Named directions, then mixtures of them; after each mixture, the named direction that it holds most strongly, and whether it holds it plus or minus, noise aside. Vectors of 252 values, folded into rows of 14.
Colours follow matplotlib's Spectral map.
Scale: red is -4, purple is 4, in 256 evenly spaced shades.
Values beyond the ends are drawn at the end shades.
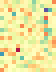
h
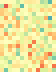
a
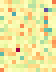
h, plus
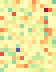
h, minus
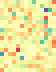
h, plus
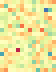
h, plus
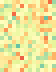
a, minus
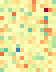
h, minus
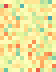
a, plus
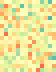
a, plus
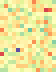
h, minus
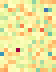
h, plus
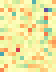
h, plus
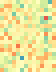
a, plus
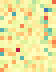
h, plus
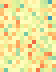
a, plus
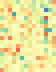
h, plus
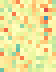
h, minus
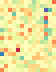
h, plus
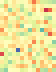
h, minus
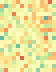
a, minus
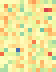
h, minus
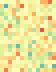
a, minus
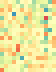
h, plus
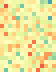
a, plus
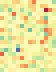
h, minus
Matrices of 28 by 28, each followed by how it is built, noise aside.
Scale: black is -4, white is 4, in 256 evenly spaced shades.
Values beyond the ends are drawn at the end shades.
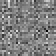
low rank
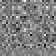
low rank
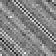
Toeplitz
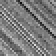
Toeplitz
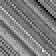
Toeplitz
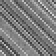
Toeplitz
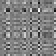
low rank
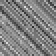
Toeplitz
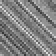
Toeplitz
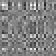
low rank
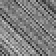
Toeplitz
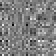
low rank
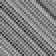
Toeplitz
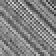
Toeplitz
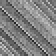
Toeplitz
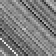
Toeplitz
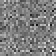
low rank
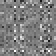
low rank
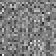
low rank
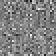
low rank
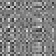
low rank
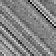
Toeplitz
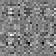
low rank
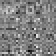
low rank
